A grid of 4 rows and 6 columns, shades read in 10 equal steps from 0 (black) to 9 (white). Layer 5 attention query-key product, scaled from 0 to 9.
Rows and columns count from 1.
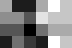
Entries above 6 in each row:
2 3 0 2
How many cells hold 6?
4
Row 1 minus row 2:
1 -4 -2 -2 2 0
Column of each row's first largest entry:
5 4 5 5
